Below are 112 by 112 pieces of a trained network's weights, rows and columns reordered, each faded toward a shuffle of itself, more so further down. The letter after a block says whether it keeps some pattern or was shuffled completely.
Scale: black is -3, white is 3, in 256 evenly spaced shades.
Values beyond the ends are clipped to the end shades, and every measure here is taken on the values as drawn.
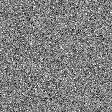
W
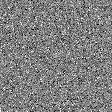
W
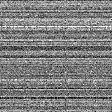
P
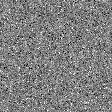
W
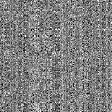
P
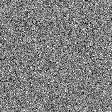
W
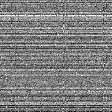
P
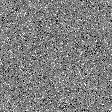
W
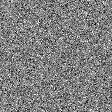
W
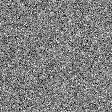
W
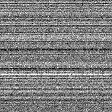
P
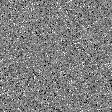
W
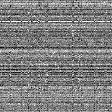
P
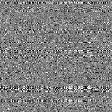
P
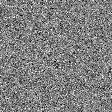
W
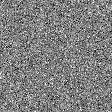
W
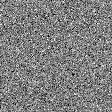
W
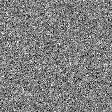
W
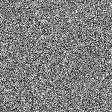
W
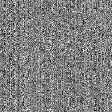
P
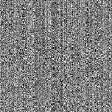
P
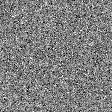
W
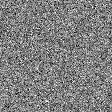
W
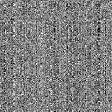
P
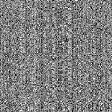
P
